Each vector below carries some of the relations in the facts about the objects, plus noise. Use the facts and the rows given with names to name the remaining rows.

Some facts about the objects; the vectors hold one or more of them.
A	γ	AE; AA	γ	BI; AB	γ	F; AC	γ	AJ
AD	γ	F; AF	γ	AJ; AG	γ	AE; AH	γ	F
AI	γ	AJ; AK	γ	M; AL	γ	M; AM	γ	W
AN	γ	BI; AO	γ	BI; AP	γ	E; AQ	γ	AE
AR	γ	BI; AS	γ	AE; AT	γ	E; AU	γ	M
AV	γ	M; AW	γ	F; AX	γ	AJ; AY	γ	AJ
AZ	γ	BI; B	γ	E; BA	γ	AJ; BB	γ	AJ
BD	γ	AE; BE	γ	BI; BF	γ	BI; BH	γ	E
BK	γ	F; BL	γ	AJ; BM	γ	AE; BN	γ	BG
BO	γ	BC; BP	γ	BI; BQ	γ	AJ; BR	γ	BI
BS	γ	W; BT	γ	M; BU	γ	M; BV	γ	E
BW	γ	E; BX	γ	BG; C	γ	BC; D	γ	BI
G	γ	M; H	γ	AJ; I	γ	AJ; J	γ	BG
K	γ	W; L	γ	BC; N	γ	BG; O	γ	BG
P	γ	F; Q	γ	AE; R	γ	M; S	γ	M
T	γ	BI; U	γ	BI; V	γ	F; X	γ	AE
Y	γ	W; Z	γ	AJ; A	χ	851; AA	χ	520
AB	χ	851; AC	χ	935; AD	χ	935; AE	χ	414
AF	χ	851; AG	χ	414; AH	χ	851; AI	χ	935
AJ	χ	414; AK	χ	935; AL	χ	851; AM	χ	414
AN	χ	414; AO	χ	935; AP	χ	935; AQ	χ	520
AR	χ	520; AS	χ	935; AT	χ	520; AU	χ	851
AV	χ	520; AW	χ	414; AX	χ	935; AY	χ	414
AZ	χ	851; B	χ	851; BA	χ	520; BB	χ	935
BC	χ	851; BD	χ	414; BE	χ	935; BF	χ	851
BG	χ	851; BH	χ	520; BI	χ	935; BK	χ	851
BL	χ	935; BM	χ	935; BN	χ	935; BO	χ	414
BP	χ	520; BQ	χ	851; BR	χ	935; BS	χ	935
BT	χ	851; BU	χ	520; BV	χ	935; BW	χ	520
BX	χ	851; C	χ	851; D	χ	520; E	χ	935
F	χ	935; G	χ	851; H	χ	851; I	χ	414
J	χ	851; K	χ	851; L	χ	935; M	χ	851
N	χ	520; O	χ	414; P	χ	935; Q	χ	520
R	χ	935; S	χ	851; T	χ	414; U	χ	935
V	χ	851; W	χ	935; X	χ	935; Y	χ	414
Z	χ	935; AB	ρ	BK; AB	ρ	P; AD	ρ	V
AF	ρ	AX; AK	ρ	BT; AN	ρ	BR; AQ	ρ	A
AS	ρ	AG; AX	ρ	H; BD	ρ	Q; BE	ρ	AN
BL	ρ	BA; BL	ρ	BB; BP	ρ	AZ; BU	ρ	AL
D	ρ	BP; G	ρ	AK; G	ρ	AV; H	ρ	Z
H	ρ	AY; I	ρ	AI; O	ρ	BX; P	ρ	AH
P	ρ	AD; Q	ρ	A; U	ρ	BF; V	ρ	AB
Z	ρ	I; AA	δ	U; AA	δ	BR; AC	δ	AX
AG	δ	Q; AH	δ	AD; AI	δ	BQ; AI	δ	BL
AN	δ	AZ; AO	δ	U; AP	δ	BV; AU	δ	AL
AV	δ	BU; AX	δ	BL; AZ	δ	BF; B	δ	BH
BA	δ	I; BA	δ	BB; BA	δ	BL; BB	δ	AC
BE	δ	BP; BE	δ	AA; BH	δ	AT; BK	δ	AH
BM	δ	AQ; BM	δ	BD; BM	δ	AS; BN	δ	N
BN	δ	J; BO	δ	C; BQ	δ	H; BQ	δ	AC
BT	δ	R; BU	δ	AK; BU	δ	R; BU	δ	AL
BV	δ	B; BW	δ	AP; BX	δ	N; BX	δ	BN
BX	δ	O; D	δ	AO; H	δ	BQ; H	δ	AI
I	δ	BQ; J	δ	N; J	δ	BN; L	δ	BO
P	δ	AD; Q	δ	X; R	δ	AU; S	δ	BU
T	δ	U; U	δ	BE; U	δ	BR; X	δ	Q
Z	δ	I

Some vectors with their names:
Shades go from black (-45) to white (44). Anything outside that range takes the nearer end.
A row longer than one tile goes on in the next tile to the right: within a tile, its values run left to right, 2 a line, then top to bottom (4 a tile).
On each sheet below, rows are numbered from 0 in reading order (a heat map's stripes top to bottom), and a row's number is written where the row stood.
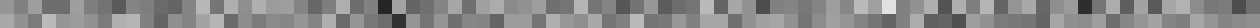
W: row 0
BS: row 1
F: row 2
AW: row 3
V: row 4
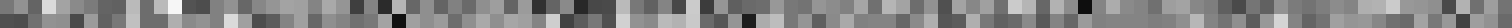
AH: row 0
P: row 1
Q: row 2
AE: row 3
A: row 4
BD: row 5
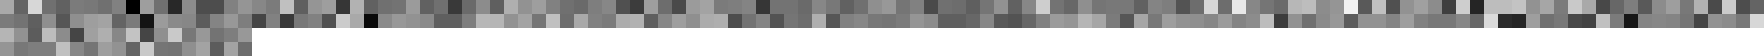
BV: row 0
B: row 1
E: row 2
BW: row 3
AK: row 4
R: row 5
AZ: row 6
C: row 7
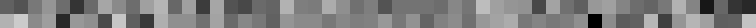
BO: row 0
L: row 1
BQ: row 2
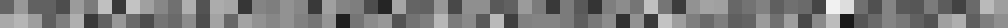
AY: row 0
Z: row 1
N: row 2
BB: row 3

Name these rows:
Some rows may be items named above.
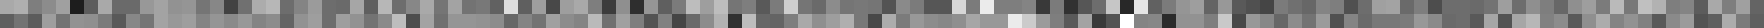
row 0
AB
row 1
BC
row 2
BR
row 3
AK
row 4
AJ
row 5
BW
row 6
AE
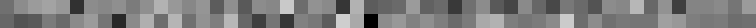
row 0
BT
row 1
B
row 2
AT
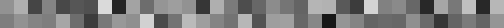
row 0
AF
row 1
D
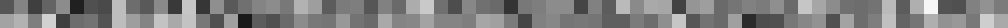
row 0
Q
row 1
BK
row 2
AV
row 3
AH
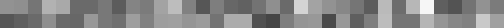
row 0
BK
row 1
AH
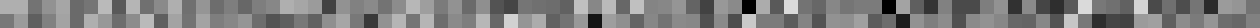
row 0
BC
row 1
BT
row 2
I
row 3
BV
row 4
BA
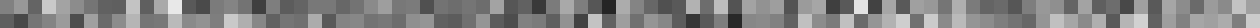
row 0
AH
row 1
BW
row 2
AA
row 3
M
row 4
AD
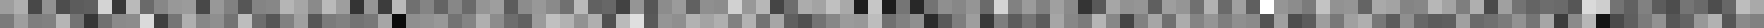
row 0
AF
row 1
P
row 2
AD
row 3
U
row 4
G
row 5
BF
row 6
BB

